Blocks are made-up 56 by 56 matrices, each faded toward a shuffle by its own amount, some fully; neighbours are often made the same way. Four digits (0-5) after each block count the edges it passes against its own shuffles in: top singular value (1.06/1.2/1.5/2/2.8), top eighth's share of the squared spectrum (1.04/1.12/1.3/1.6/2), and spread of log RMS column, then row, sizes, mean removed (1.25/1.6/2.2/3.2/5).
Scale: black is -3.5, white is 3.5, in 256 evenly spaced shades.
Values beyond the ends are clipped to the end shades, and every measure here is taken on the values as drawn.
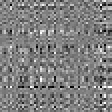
4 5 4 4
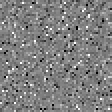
0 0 0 0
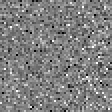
0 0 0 0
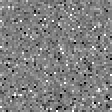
0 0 0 0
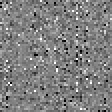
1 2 2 0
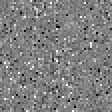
1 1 0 0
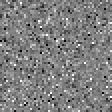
0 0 0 0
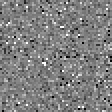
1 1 1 0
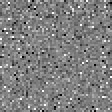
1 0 0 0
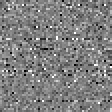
2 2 0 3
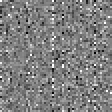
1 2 3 0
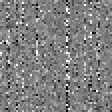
2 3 3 0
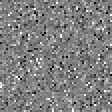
0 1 0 0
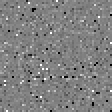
1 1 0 0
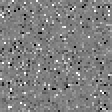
1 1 0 0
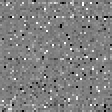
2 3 0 1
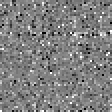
3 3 1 2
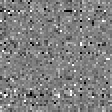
3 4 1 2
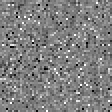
2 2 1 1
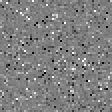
2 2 0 0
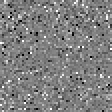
2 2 0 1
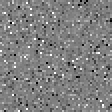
1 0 0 0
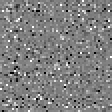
2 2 0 1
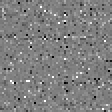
2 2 1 1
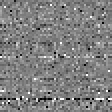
4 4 1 2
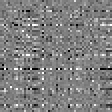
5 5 2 3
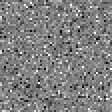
2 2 0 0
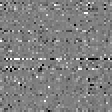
4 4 1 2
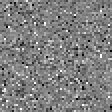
2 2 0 0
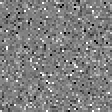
1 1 0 0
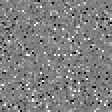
0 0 0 0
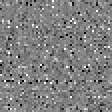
3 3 1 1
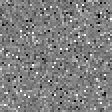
0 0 0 0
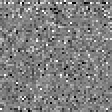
2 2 0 2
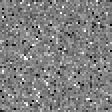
0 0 0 0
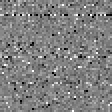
2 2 0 2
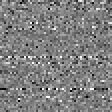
2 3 0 3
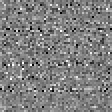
1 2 0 3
